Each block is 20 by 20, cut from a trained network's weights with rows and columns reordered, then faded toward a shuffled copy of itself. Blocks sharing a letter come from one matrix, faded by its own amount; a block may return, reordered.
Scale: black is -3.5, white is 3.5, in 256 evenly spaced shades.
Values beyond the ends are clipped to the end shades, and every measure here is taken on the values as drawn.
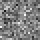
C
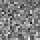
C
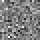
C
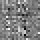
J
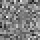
C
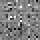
J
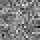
C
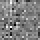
J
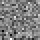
C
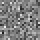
C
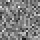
C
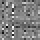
J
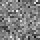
C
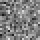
C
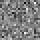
C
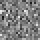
C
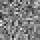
C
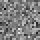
C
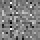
J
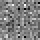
J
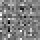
J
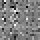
J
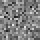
C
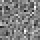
C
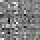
J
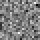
C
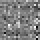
J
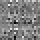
J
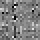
J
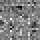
J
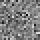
C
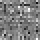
J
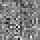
C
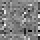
J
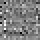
J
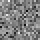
C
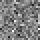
C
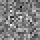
C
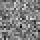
C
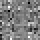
J
